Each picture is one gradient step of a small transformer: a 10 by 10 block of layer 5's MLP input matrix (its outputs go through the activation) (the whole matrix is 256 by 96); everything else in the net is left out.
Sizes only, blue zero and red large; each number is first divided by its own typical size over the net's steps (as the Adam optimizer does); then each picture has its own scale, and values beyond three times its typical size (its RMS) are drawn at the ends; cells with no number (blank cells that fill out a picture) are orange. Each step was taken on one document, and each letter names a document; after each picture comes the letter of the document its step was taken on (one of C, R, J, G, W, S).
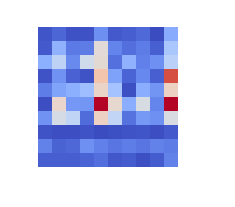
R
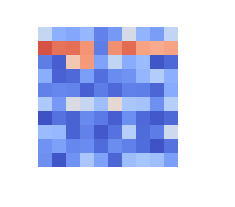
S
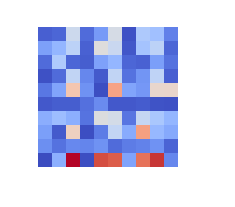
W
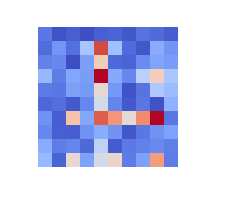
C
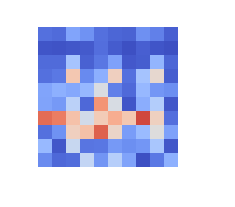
W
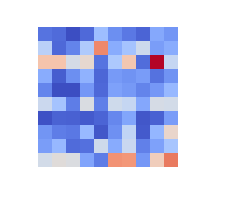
S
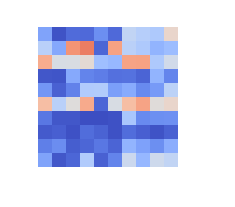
S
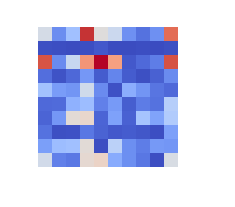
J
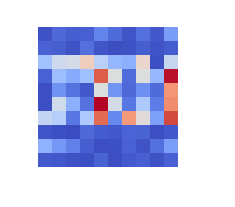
R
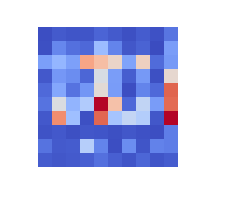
R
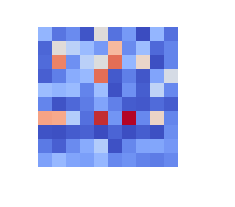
C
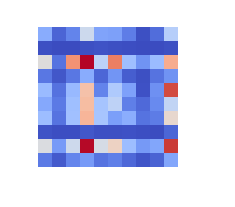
J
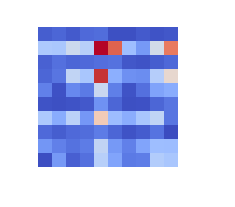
C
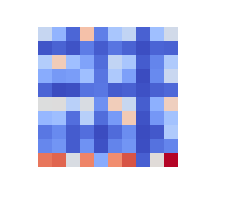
S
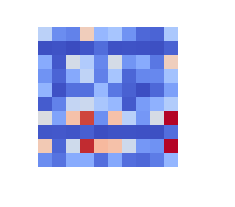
J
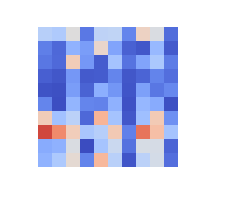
W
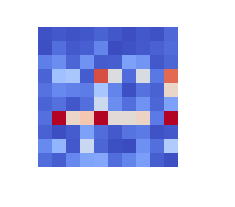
R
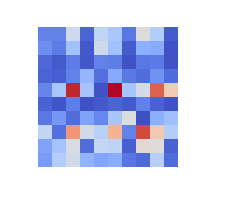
W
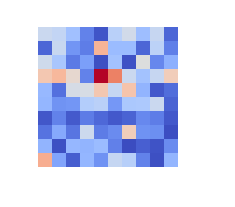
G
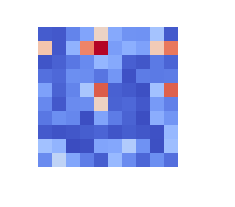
C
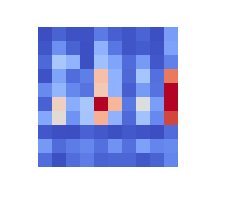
R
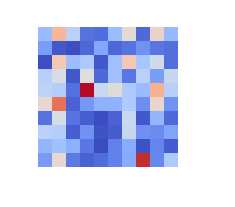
G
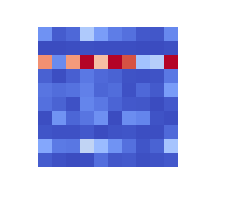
J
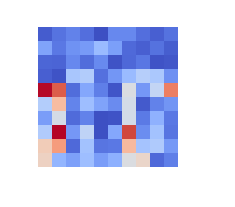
G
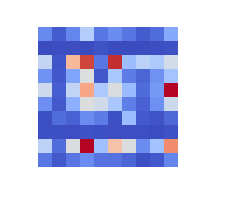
J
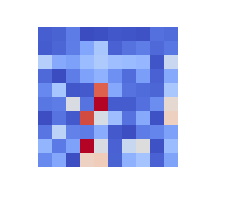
R
